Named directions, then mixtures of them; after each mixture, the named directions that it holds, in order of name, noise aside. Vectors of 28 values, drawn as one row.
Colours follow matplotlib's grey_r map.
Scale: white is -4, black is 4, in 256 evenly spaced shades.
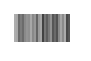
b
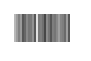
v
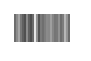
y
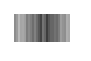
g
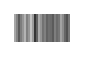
b, y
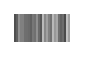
b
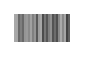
b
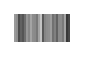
b, g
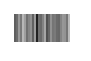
g, v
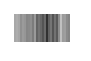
b, g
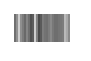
g, y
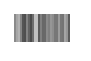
v, y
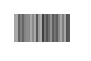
b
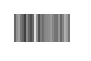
y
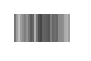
g, y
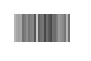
g, v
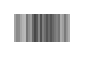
g, y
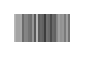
g, v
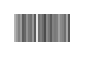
v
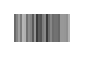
g, v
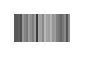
g, v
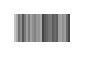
b, v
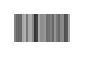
v, y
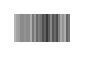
b, g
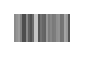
v, y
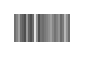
y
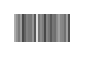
v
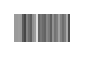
v, y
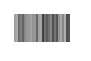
b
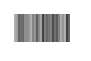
b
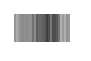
b, g
